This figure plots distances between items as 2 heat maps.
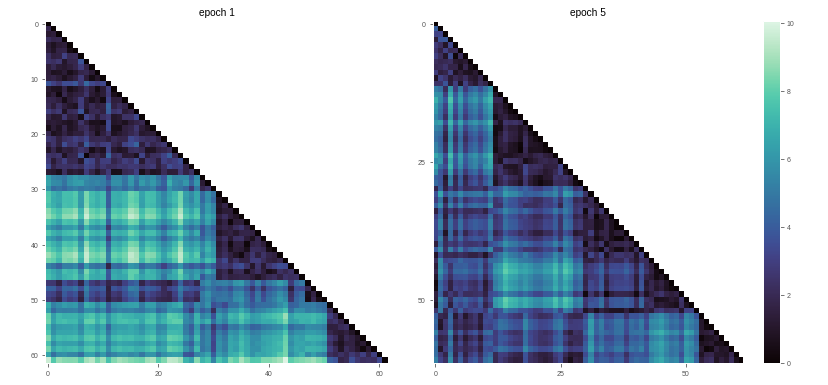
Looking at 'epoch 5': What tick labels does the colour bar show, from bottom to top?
0, 2, 4, 6, 8, 10
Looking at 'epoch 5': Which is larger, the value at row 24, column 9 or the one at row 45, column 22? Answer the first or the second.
the second
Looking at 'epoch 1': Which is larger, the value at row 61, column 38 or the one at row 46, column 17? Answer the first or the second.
the first
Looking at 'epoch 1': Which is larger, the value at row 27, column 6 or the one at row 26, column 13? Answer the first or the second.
the second
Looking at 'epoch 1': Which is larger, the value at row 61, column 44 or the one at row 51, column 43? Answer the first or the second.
the first
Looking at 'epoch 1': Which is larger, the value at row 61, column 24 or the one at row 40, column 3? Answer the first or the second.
the first
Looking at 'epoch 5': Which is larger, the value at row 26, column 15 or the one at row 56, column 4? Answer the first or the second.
the second
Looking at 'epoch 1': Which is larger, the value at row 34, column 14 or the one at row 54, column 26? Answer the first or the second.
the first
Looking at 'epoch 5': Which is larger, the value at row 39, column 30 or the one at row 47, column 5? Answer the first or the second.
the second
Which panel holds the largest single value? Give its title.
epoch 1
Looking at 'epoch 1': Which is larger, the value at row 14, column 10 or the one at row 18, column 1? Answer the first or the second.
the second
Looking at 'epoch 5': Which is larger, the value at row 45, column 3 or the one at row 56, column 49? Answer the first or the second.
the second
